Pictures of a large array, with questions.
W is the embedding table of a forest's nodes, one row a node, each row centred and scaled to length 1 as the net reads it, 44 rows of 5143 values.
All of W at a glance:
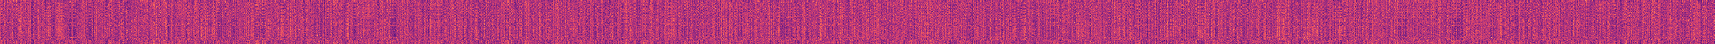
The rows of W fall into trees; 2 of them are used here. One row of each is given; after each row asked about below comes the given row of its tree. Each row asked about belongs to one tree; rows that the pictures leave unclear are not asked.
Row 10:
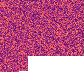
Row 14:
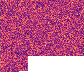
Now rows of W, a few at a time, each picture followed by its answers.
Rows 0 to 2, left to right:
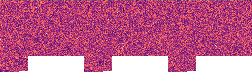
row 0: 14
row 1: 14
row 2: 14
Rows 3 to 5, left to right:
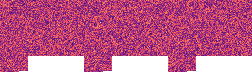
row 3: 10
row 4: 14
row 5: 14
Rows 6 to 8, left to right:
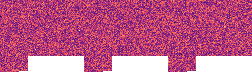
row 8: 14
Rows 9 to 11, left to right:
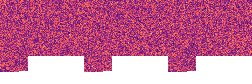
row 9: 14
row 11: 14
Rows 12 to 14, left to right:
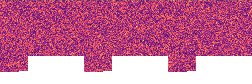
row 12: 10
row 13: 10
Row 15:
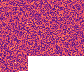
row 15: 10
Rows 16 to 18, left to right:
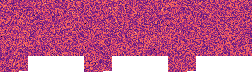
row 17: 14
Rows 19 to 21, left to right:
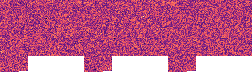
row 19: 10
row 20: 10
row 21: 10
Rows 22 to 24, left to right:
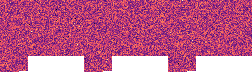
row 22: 14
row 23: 10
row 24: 10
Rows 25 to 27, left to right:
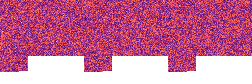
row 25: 14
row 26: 10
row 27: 10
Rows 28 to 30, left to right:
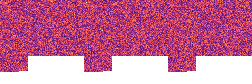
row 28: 10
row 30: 10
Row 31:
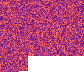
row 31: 10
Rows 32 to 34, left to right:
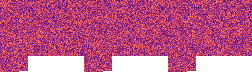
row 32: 10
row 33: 10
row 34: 10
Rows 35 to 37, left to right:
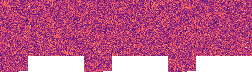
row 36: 10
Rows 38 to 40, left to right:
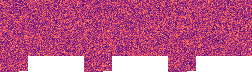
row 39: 10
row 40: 14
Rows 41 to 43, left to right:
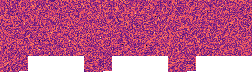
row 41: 14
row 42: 14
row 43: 14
